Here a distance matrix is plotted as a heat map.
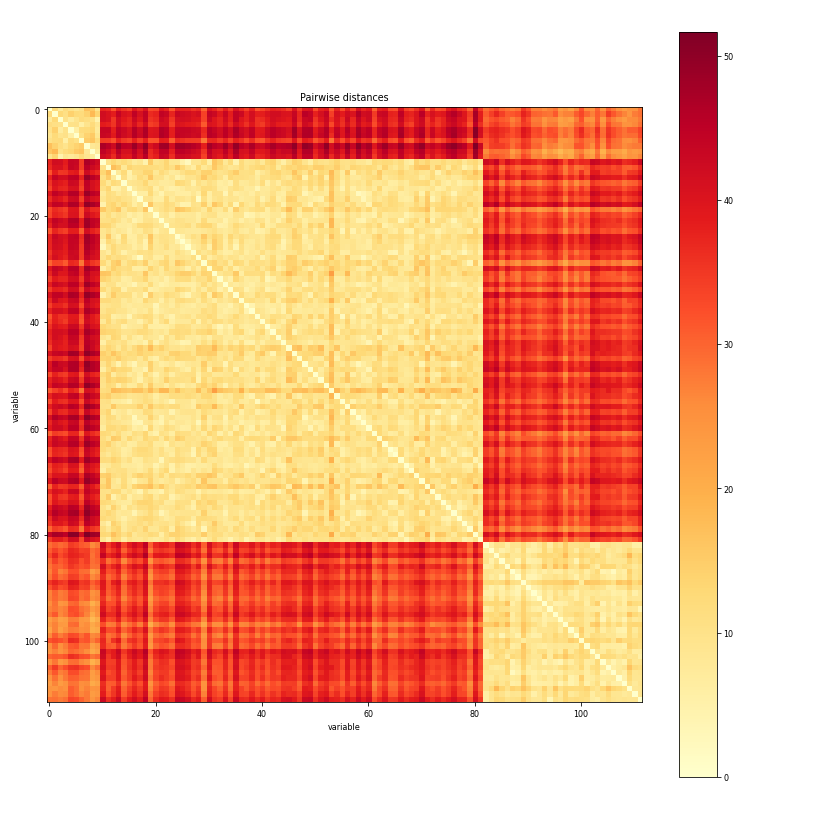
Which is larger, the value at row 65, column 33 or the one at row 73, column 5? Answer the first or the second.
the second
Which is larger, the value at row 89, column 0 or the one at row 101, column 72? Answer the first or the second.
the first
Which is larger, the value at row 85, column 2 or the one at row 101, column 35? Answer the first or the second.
the second
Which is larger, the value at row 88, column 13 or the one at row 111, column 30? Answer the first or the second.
the second
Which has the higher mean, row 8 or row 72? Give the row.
8
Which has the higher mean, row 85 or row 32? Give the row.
85
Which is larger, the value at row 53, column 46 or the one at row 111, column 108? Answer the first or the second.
the first
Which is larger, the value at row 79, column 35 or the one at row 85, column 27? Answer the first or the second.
the second
